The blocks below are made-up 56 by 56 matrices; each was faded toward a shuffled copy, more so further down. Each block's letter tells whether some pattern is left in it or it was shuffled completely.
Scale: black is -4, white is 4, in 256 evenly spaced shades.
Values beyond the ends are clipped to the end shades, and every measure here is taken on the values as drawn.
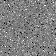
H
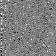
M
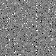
M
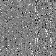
M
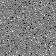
H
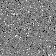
H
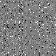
M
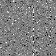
M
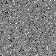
H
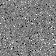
H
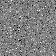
H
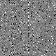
M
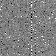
M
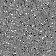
H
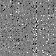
M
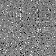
M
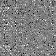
M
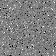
H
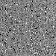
M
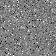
H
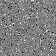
H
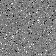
H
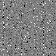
M
